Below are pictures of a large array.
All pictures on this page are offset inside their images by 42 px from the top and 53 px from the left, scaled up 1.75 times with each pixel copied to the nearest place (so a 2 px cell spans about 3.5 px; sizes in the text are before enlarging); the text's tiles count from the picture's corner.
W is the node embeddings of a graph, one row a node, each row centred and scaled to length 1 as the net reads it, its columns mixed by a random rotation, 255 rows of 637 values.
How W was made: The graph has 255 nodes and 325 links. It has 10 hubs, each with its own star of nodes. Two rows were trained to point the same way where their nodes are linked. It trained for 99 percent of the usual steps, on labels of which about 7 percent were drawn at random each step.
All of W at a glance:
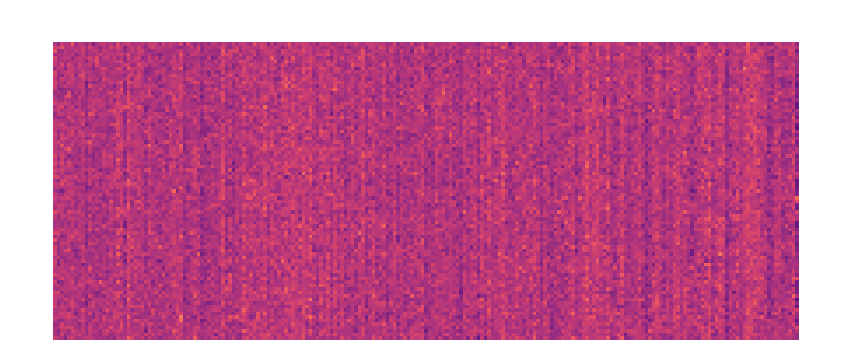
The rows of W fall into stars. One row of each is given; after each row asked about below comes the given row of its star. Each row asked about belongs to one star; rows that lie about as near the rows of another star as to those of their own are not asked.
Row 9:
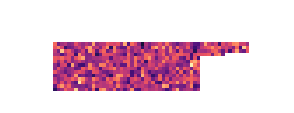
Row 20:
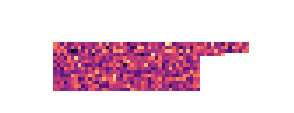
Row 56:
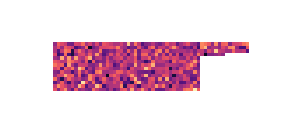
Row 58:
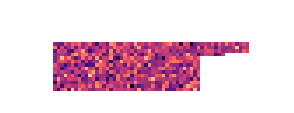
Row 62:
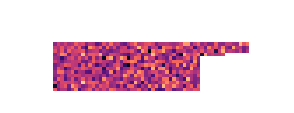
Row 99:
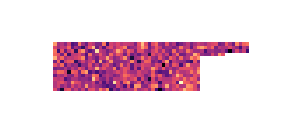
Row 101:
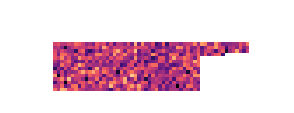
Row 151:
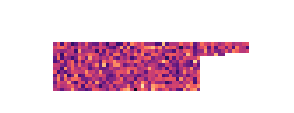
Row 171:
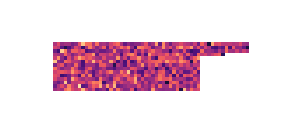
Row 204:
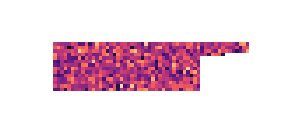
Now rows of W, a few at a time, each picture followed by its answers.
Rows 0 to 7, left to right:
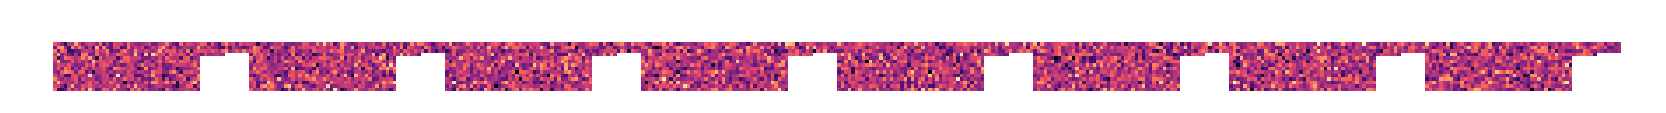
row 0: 20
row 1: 204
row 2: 56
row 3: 171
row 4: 151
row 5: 58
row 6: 58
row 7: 9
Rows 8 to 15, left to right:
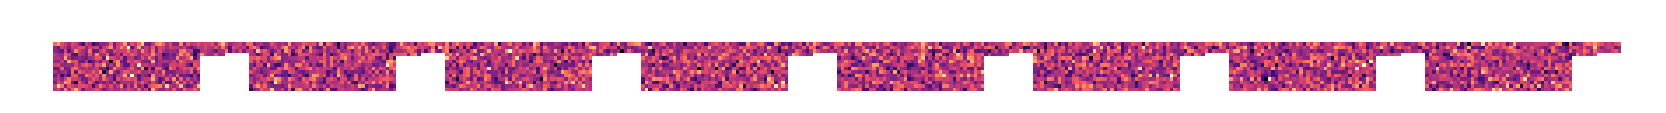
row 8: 151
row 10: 101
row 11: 58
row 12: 62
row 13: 9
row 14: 99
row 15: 58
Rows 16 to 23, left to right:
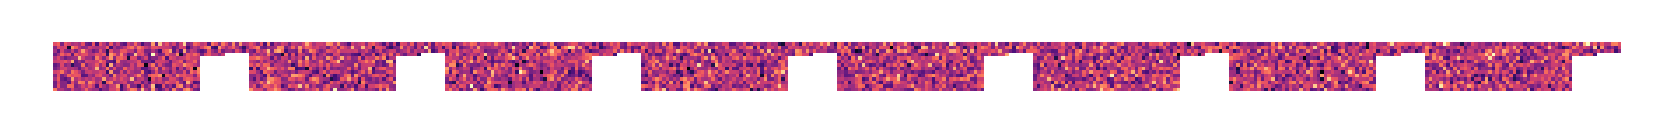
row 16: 62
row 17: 204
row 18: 171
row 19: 9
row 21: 58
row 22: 101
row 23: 101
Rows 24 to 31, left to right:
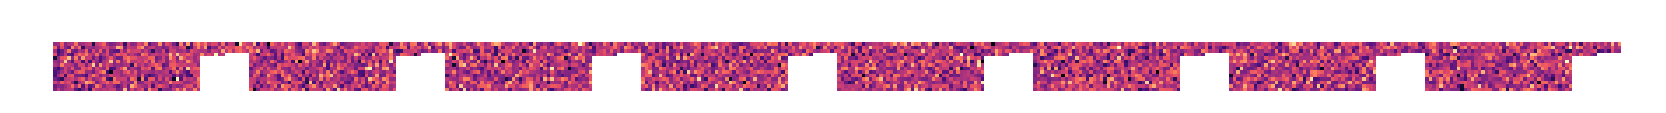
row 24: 56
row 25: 99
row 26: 151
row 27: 151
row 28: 204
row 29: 62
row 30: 9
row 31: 171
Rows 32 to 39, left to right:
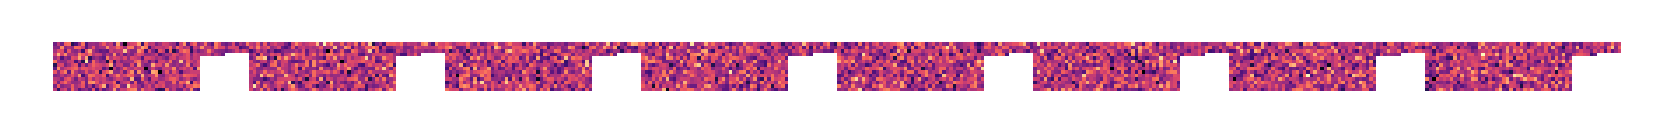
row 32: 62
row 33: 56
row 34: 101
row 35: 9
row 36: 9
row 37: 99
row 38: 204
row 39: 58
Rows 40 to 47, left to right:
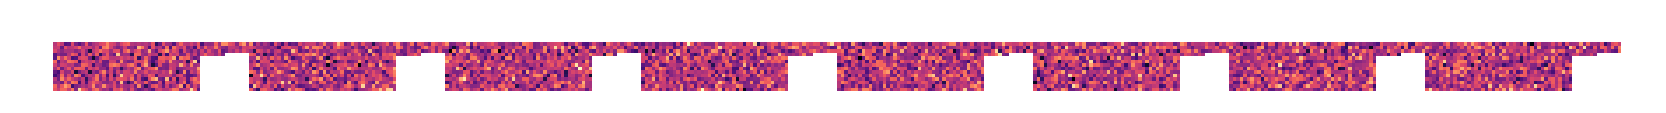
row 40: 204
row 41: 56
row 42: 9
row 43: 62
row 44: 58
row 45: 171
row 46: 204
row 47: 101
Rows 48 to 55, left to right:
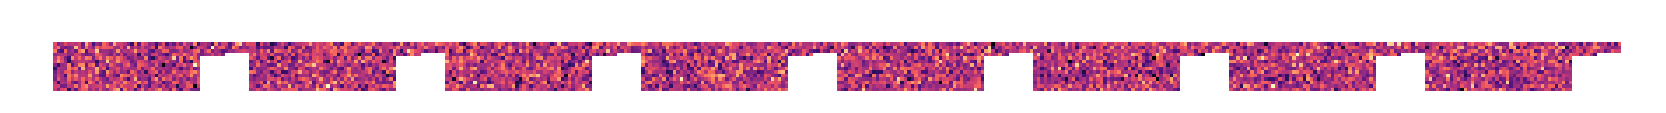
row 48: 101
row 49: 204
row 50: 9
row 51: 99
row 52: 171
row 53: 151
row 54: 56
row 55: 171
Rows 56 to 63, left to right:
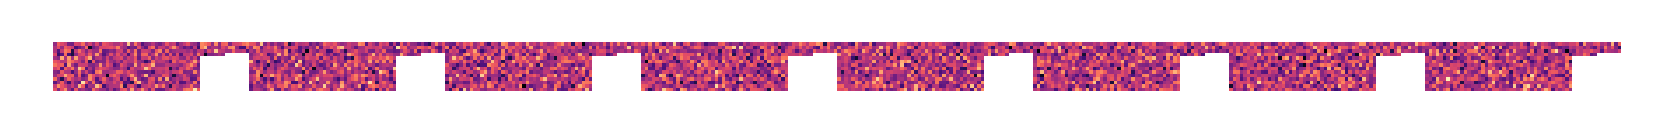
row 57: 62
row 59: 151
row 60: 204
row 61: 56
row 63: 151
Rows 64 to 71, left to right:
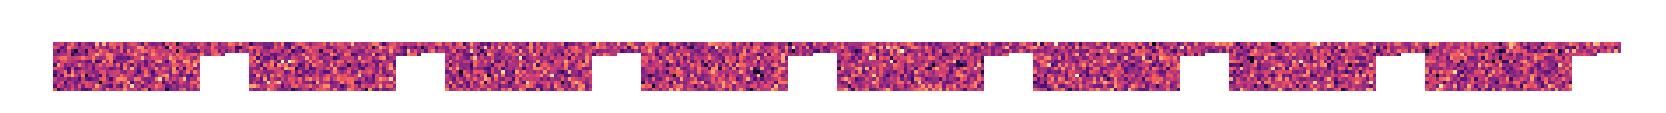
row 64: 56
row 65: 204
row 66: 99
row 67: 99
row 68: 101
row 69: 101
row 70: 58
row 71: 171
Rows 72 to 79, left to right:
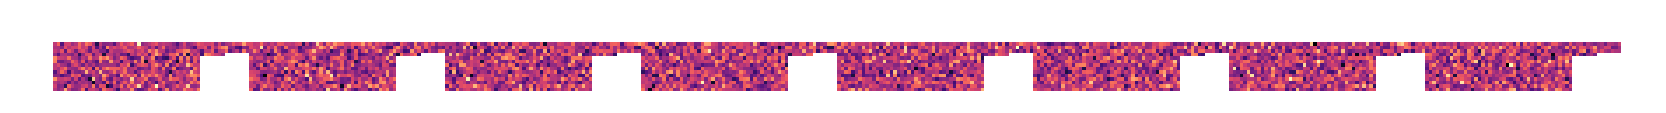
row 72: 99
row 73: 99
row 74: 151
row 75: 20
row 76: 99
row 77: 204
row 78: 204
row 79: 62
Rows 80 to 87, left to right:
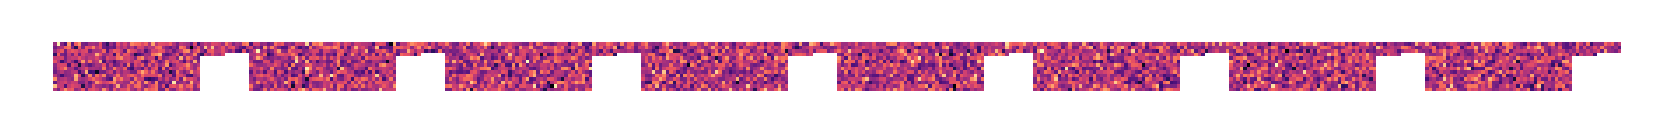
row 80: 99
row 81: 99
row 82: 9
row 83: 171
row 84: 9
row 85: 171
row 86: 56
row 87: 9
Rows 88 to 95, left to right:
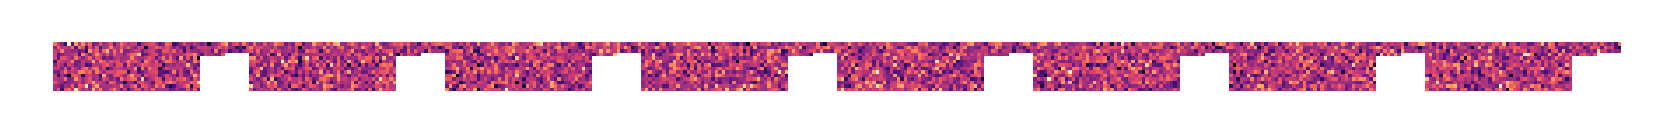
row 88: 20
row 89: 99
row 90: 20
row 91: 151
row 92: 101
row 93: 101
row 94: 20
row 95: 151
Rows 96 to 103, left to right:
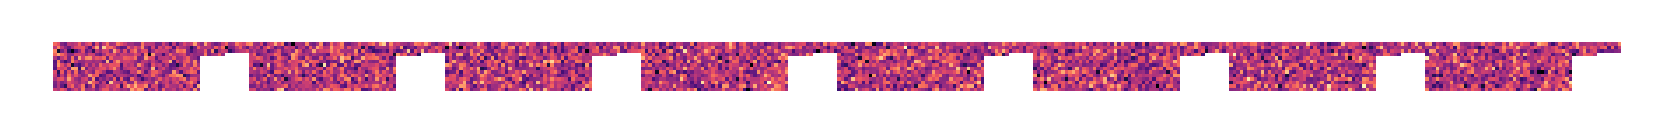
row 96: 101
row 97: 58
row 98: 151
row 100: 58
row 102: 151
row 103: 99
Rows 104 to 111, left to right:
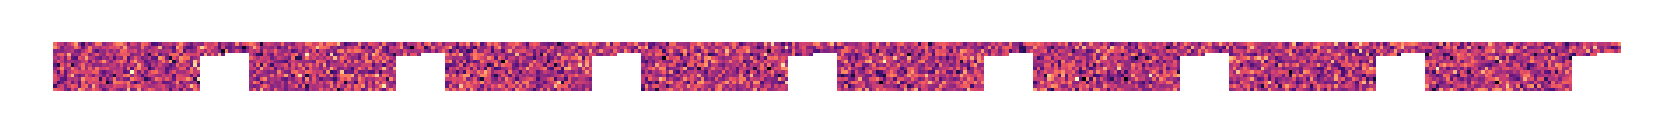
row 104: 101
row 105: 58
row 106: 101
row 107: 204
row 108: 99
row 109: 101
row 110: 171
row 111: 20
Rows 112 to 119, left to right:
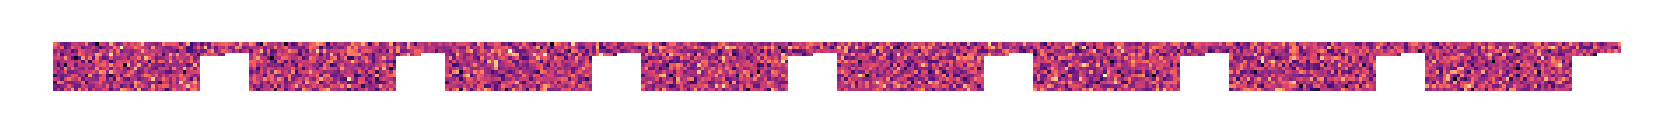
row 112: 58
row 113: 20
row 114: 151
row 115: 62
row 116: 62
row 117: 171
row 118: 9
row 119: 171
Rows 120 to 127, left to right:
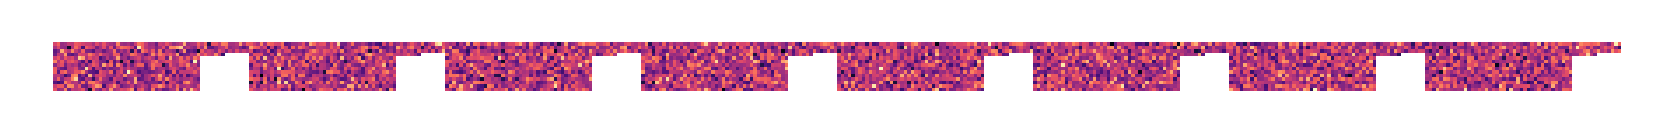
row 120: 171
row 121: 101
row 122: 56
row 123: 9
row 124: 151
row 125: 101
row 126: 204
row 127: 151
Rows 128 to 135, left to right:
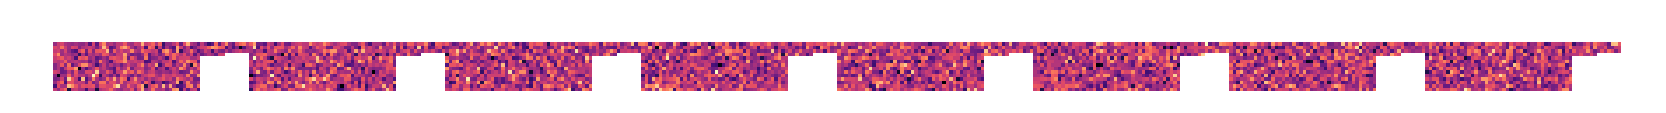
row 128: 101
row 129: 204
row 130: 171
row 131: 151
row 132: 171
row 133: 20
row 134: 171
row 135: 20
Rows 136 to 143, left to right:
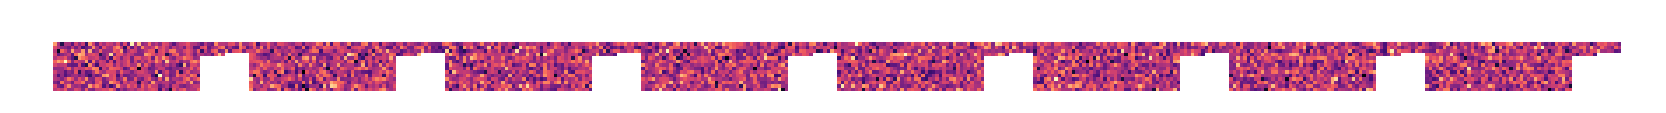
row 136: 9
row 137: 99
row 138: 62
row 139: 204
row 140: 56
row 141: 171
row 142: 56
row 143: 9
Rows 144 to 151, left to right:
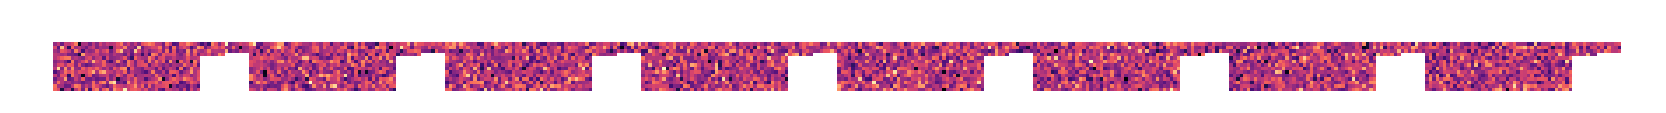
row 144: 20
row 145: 99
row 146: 101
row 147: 171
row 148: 99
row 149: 56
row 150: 58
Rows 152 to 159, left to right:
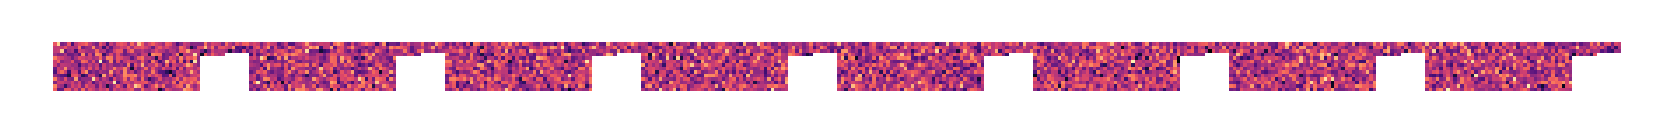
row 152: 99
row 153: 58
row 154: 9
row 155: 151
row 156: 151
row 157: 204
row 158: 204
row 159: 99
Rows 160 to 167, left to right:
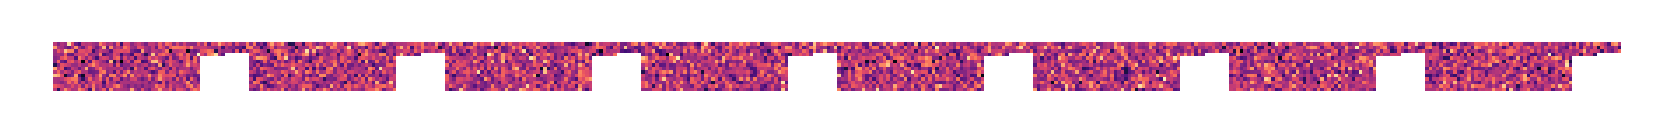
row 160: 171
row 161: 58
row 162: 99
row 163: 20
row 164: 151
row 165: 62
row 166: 62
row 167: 204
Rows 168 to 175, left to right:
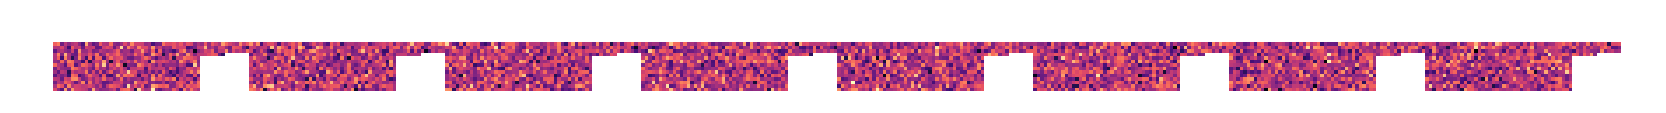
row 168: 151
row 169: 101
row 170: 20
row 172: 151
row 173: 58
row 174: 151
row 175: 56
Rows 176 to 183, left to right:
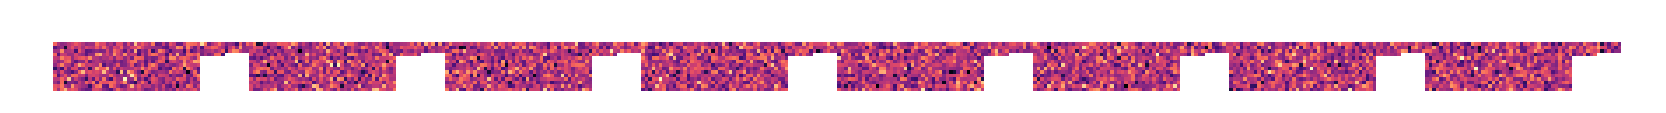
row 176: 56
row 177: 99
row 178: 171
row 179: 9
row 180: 58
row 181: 204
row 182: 58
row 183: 20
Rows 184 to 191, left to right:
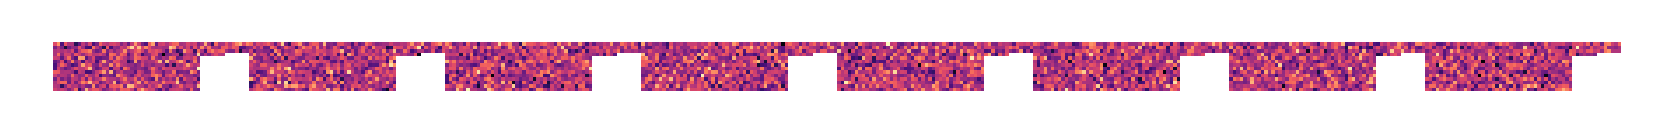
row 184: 62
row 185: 101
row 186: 9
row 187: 9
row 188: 62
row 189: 58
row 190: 20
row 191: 151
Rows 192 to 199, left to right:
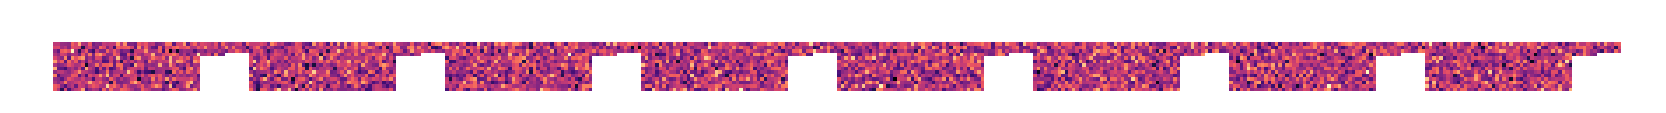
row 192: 171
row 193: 20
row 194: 204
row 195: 151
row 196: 56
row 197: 20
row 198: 151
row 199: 99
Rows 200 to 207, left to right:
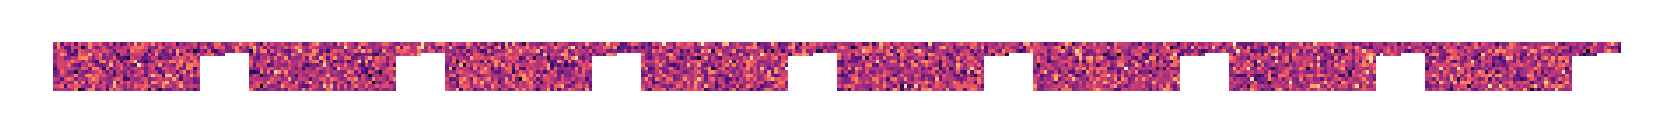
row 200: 62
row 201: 20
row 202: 101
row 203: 9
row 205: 99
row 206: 99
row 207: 62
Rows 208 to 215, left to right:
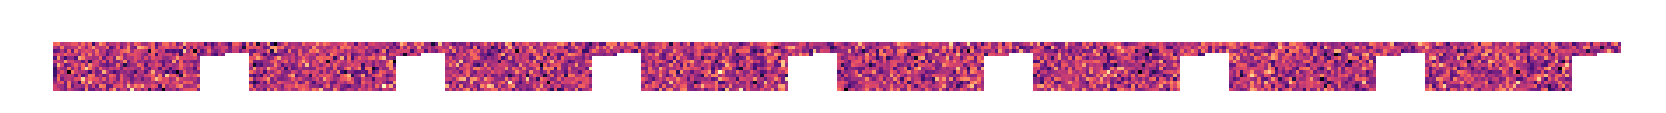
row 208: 62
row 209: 204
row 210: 9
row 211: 151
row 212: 20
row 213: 151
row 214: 101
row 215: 101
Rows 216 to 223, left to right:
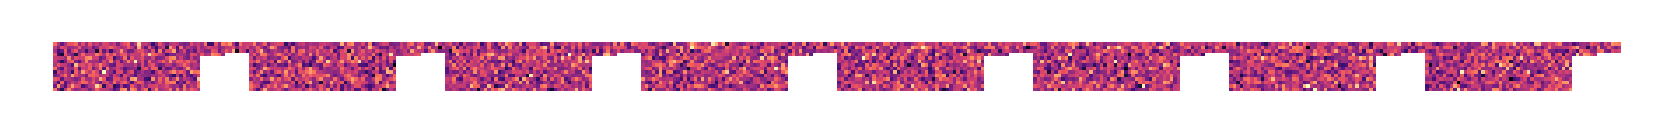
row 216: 56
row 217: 20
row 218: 56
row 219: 204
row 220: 62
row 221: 62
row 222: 204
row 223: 58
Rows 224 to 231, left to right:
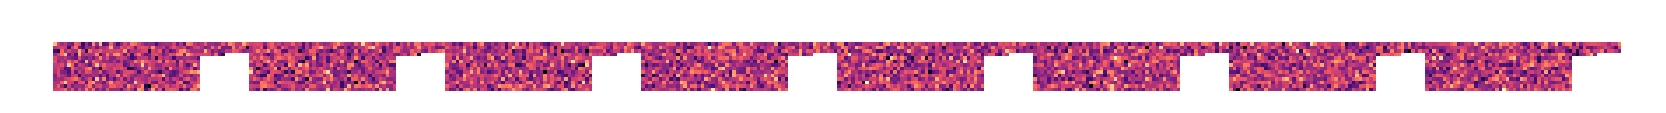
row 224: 151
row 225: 171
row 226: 151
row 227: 58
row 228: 62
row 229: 56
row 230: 20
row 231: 56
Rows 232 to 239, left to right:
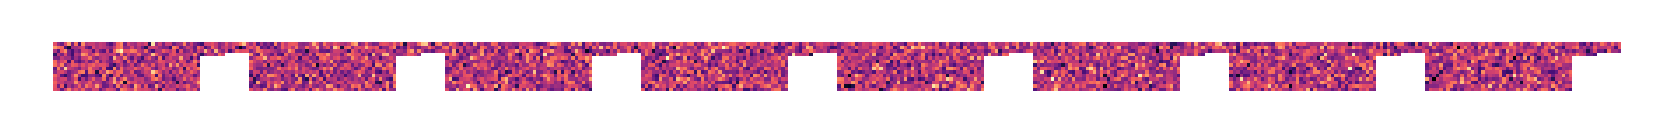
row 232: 20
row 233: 56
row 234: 62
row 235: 62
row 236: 62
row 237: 9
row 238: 204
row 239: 62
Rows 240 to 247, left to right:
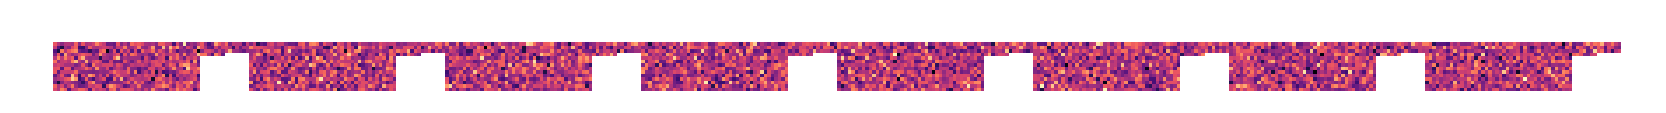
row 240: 171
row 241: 204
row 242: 56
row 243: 9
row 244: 58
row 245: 20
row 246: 171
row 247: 58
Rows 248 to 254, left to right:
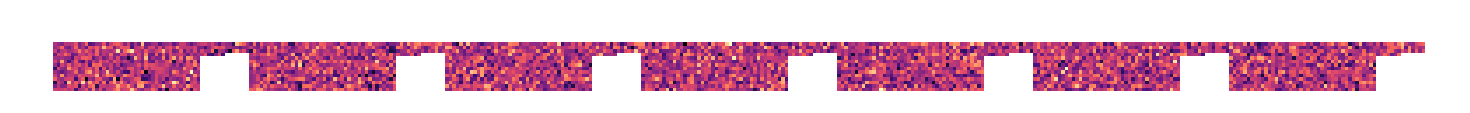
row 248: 101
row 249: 151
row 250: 20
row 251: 58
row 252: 56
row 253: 171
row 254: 20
